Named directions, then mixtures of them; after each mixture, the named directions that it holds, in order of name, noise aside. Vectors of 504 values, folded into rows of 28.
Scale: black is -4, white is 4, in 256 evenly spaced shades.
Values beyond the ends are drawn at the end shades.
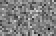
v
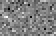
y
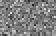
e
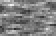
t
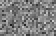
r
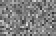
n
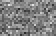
e, t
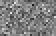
e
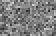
e, t, y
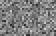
r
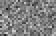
e, n, y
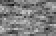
t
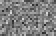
e, r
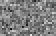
n, t, y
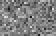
v, y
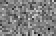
v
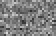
n, t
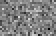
v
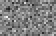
e, r, y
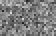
e, r, t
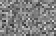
r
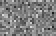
n, v, y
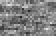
r, t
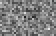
r, v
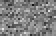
e, t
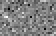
y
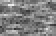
t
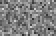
v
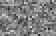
t, v, y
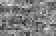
r, t
